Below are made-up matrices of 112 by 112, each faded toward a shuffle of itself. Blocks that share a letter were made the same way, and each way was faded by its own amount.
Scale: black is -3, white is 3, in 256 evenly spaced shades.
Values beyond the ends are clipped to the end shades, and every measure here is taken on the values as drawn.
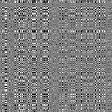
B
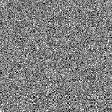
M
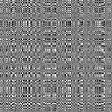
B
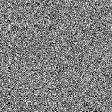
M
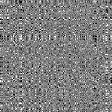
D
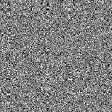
M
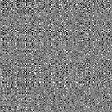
D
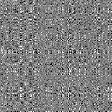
D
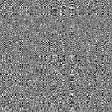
D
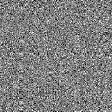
M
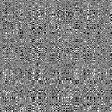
D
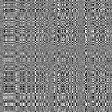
B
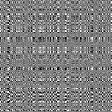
B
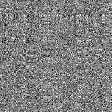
M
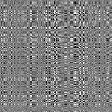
B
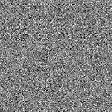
M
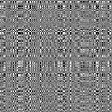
B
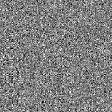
M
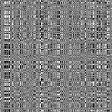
B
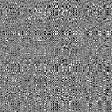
D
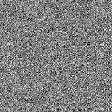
M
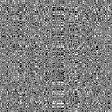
D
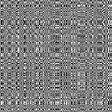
B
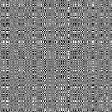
B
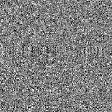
M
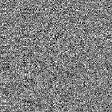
M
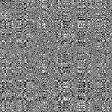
D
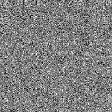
M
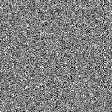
M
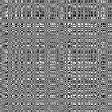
B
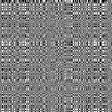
B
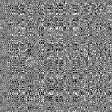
D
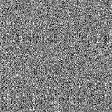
M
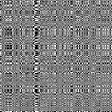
B
